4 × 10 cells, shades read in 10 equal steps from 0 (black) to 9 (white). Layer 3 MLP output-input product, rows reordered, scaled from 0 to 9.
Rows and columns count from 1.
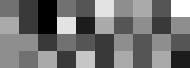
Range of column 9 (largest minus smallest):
4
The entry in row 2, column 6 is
6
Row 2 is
6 2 0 8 1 6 3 5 2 5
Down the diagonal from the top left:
4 2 2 2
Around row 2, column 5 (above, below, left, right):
3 3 8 6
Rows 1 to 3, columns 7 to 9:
5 6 3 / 3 5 2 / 5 3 5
